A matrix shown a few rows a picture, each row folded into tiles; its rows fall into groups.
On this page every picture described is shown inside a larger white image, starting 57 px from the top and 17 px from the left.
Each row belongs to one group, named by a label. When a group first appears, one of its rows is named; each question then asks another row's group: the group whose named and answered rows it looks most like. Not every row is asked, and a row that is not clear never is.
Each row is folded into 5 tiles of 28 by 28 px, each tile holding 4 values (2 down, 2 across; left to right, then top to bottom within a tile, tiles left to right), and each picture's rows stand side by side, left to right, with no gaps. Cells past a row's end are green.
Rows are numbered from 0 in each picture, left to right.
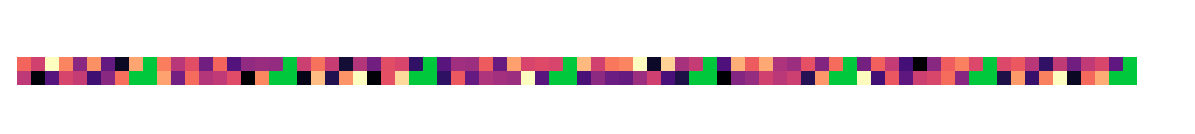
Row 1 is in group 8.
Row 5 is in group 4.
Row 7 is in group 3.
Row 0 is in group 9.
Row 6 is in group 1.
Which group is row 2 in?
3
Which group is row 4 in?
4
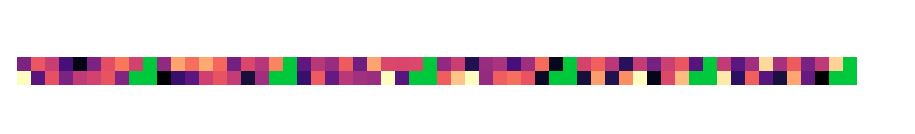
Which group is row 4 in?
3
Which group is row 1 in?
4
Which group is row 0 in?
1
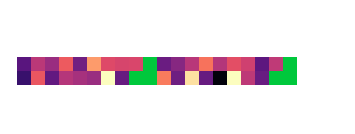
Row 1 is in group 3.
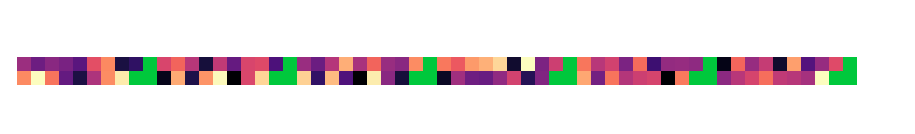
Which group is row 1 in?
3
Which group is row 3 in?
4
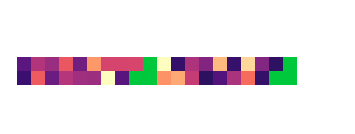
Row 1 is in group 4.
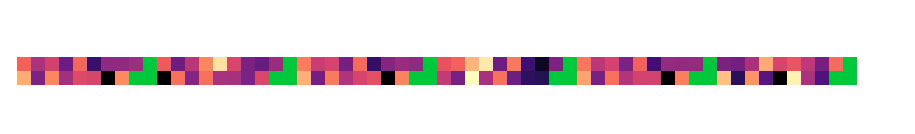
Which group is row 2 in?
8
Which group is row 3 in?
9
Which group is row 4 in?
8
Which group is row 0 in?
8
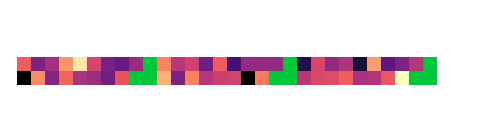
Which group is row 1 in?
8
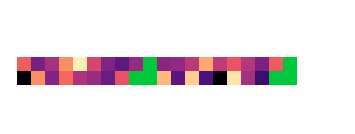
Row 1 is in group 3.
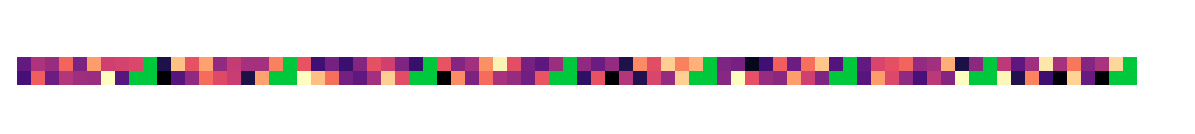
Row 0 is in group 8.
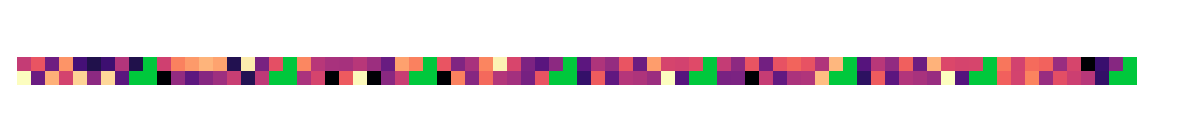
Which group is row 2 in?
3
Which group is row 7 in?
9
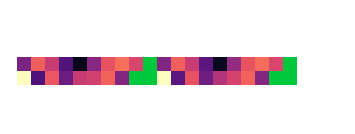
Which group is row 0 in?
1
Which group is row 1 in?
1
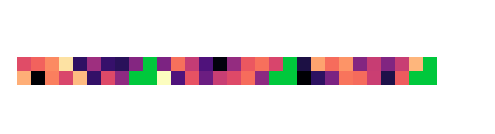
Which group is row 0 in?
9
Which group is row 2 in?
4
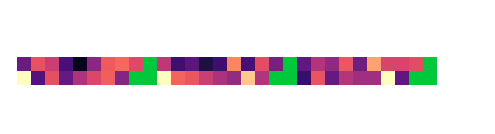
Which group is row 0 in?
1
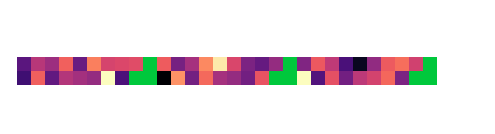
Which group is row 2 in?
1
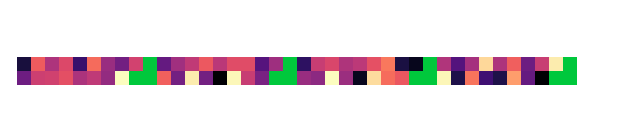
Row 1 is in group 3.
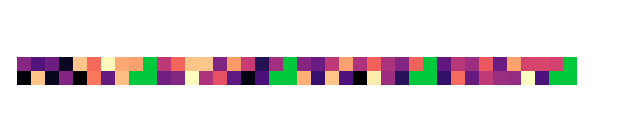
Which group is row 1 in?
9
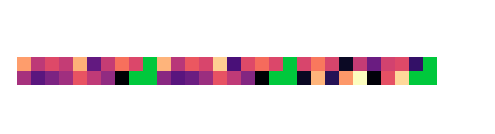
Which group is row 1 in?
4
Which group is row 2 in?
3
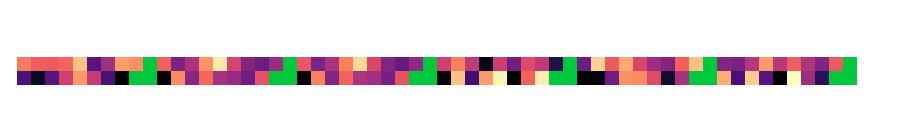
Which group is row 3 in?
3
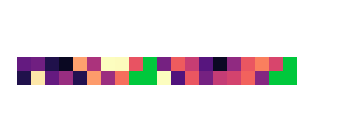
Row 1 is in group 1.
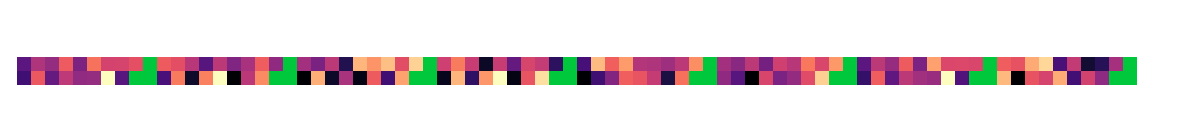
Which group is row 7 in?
9
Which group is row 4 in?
4
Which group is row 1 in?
3
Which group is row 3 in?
3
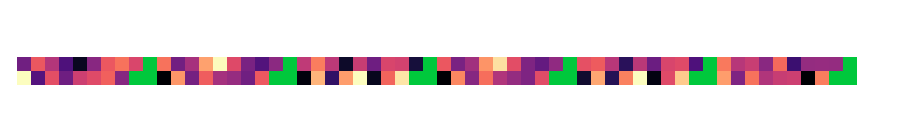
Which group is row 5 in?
8
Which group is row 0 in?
1
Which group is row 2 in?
3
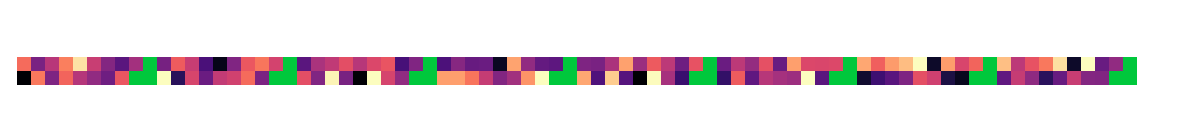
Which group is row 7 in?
4
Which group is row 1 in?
1
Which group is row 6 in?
4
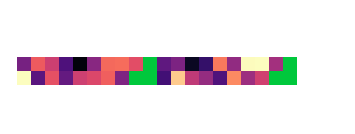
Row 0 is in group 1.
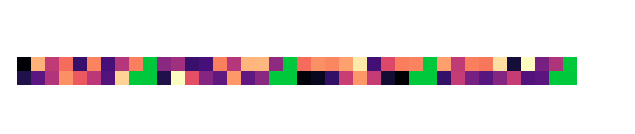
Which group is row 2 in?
4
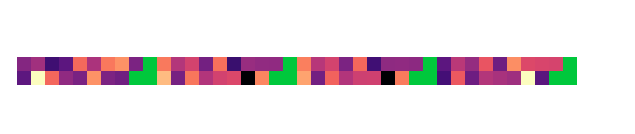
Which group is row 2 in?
8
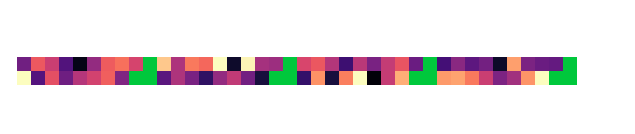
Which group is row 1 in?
4
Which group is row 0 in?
1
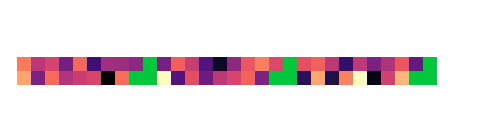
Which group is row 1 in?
1
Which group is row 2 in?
3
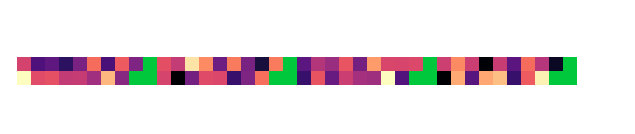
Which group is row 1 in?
9
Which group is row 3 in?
3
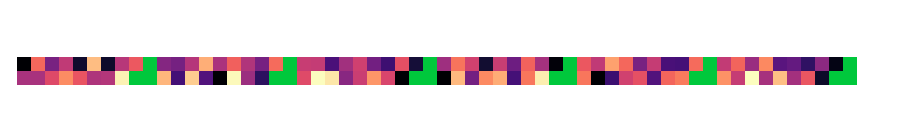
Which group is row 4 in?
9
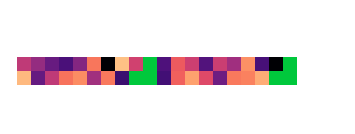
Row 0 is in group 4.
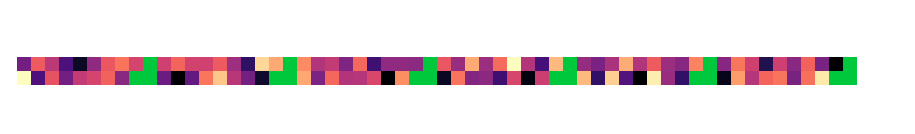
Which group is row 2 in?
8
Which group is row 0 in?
1
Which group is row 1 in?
4
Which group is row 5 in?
3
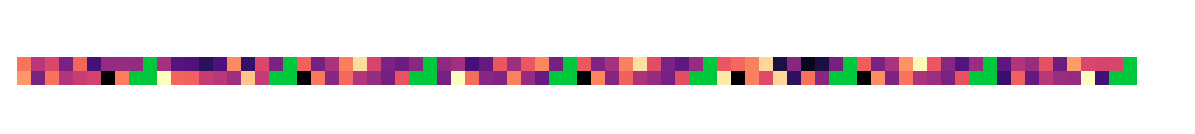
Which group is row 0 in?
8
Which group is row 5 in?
9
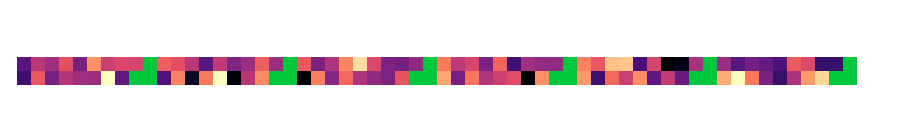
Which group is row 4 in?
9
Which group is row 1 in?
3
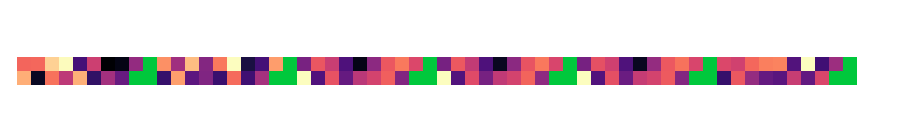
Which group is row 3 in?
1
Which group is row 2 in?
1
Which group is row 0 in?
9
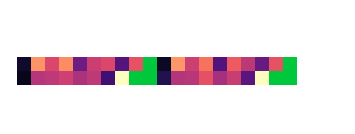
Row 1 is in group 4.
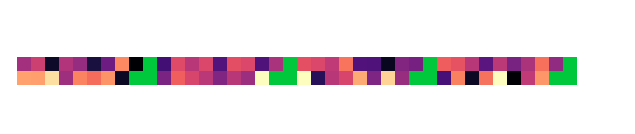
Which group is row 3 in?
3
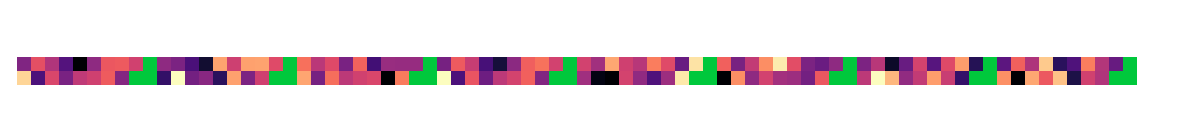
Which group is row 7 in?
9
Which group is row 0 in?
1
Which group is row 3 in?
1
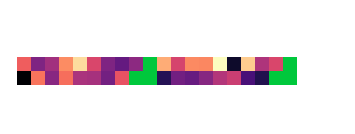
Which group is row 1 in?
4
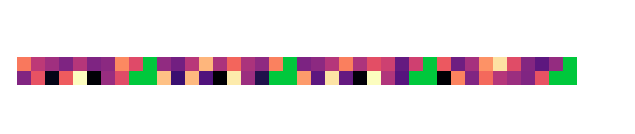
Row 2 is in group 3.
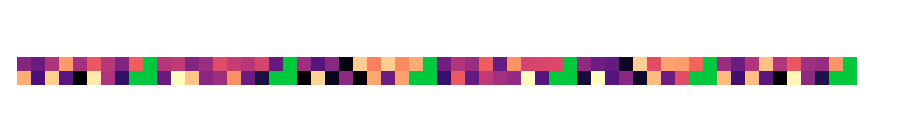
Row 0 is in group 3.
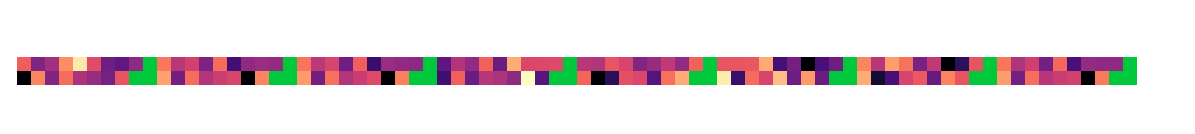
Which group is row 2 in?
8
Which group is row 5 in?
9
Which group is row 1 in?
8
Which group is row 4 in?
9
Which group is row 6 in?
9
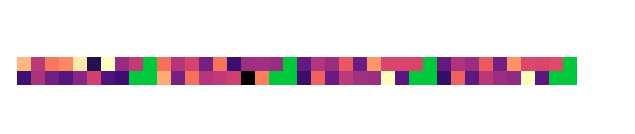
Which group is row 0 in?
4
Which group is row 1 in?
8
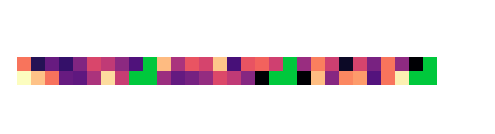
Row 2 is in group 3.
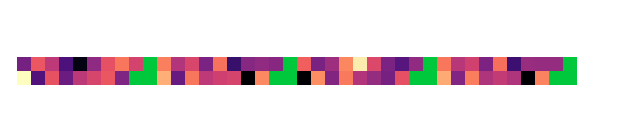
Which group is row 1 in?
8
